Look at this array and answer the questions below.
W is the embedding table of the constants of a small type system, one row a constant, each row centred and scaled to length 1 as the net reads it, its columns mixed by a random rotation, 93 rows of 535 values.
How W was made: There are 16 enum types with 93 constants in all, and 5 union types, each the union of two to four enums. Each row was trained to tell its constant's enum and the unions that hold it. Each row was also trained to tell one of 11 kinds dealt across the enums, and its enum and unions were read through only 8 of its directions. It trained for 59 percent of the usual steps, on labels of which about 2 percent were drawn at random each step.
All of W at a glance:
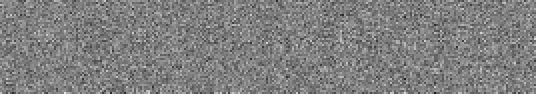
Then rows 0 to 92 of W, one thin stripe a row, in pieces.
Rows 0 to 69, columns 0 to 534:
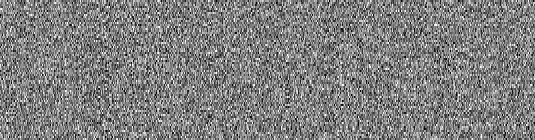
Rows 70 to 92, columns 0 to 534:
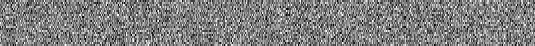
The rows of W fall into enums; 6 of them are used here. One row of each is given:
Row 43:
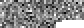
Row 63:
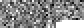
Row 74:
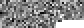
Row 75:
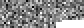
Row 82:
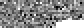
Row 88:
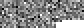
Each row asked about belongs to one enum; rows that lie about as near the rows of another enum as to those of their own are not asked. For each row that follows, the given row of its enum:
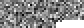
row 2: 43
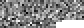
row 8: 43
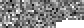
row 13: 63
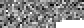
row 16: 75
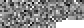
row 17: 63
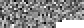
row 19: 88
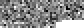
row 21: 82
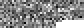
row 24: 63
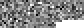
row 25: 74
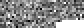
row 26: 75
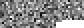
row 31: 82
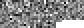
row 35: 43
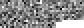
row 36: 74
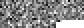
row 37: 75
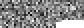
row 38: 63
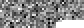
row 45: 43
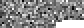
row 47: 74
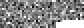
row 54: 75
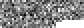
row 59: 63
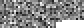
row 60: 82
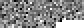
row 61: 88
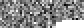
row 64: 82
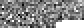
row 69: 43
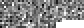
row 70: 75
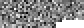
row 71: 88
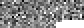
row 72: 75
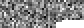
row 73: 63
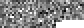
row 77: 88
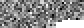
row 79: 74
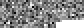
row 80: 75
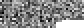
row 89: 82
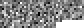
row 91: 88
